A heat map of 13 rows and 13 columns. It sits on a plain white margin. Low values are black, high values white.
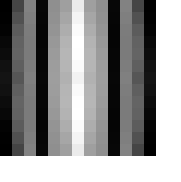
The grain runs up and down. There is no overall slope. It mirrors both left to right and top to bottom.
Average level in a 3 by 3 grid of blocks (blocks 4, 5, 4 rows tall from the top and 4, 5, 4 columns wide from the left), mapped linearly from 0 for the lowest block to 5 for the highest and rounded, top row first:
050 / 050 / 050
